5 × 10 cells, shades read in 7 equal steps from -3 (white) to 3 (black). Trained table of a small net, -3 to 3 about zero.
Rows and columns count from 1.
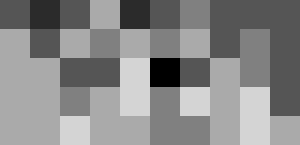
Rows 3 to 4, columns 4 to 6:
1 -2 3 / -1 -2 0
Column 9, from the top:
1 0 0 -2 -2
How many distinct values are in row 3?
5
